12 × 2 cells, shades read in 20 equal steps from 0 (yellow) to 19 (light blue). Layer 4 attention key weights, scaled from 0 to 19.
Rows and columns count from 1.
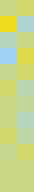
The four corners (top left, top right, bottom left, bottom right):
9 7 9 9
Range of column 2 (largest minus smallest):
12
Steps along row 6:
up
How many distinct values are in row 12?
1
